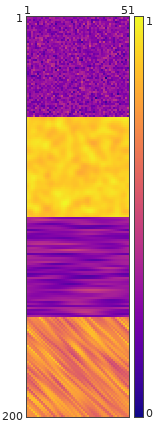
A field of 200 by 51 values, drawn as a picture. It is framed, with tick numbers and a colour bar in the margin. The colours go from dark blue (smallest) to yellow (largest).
It is made of 4 by 1 panels. Panel 1,1: low, fine-grained. Panel 2,1: very high, blotchy, faint in contrast. Panel 3,1: low, streaked across. Panel 4,1: high, slanting down to the right.
